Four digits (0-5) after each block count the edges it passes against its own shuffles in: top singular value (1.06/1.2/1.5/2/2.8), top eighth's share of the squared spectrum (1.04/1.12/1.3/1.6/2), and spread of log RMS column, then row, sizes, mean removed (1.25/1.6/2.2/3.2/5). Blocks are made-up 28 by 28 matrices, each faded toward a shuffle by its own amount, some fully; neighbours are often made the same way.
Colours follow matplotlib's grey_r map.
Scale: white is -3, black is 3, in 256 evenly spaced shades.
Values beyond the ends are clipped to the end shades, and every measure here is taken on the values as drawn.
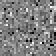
1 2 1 0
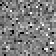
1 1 0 0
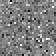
0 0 0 0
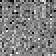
3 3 1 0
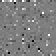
2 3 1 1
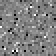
0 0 0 0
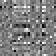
4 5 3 2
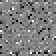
2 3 1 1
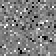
0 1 0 0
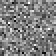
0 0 0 0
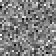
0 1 0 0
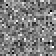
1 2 0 0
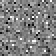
0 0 1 0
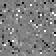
0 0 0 0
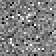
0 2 1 0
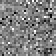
1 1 1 0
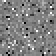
0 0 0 0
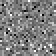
0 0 0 0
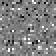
1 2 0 2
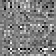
3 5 2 2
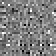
3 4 1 2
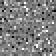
1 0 0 1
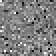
1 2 0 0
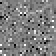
0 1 0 0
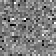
2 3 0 1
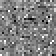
1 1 0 0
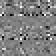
3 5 0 3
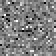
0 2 0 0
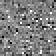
2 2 0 1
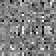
3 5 2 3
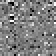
3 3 1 2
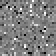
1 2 0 0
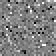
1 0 0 0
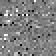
2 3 0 1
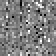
1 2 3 0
